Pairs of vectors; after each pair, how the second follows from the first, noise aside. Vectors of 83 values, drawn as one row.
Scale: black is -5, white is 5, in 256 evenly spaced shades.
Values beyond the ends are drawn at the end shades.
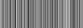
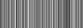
negated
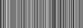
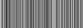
negated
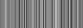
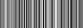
scaled up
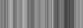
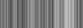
negated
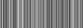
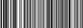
scaled up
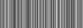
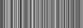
shuffled
